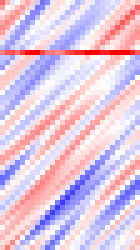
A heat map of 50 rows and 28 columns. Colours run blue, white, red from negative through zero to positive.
Grain: diagonal, up to the right. Odd lines: row 11. Average level on the scale: 50%.
